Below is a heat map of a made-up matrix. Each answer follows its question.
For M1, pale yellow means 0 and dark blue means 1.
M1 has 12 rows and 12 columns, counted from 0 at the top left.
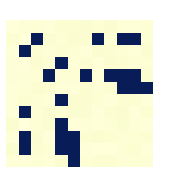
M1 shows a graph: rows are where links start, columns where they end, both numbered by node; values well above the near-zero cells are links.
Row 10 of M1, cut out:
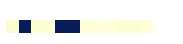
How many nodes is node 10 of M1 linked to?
3
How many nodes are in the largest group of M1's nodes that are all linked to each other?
2
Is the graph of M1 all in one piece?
no
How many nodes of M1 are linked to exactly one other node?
6
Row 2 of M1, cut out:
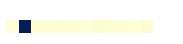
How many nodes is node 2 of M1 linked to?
1
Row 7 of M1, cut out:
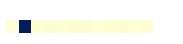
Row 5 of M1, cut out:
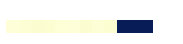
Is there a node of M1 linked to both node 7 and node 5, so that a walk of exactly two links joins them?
no
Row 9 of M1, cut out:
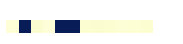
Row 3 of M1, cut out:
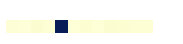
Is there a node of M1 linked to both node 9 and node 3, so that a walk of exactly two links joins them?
yes
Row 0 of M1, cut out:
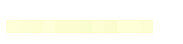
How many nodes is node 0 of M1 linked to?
0
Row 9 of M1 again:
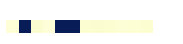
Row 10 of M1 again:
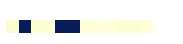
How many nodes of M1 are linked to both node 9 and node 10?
3
